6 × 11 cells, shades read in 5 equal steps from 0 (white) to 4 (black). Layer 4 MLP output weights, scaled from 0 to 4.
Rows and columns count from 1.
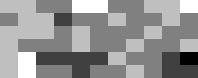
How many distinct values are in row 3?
2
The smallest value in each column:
1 0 1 2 0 0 1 1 1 1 0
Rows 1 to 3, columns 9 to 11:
1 1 0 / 2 1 2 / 1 2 2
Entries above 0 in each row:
8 11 11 11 10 10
